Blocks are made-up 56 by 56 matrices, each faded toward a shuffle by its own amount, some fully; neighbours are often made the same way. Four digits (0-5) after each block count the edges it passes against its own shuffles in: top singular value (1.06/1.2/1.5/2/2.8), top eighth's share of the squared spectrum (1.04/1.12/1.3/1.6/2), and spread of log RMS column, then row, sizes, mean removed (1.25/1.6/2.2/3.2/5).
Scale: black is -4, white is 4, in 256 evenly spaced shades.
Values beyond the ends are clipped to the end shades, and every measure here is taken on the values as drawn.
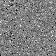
1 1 0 0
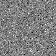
1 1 0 0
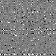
4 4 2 2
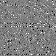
3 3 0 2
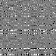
4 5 1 3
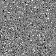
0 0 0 0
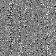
1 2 2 0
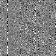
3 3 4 0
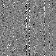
2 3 3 0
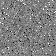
0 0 0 0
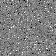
0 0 0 0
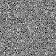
3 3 1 1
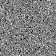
2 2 0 0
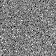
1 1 0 0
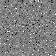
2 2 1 0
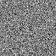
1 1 0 0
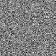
3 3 1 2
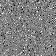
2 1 0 0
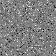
0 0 0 0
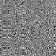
4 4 2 2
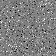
0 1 0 0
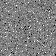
1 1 0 0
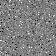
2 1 0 0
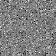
3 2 0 0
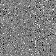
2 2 2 0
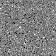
0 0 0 0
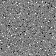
0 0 0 0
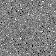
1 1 1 0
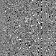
2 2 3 0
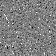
0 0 0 0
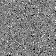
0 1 2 0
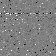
3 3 0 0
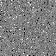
1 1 0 0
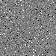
0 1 0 0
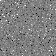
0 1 0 0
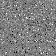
2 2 0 1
